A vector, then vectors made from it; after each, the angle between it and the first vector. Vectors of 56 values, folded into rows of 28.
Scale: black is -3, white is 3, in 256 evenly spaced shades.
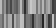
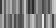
nearly opposite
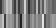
partly opposed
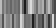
nearly parallel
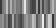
nearly opposite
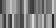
nearly opposite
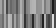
nearly parallel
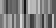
nearly parallel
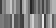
nearly opposite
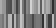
nearly parallel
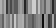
nearly parallel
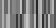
orthogonal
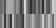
nearly opposite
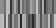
orthogonal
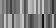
nearly parallel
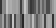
nearly opposite
